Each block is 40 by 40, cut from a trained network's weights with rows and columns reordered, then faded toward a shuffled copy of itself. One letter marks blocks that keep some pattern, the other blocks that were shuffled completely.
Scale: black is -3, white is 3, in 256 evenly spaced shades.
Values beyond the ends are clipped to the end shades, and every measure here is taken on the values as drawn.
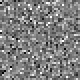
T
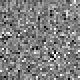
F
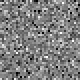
T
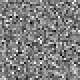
F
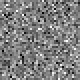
T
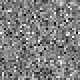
F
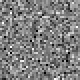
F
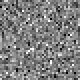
T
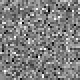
T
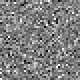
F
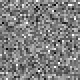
T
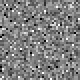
T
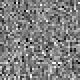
F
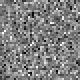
T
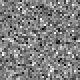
T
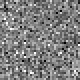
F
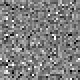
F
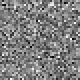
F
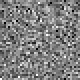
F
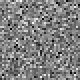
T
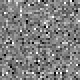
F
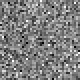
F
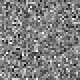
T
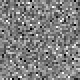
T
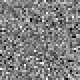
T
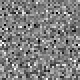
F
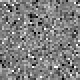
T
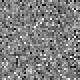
F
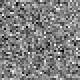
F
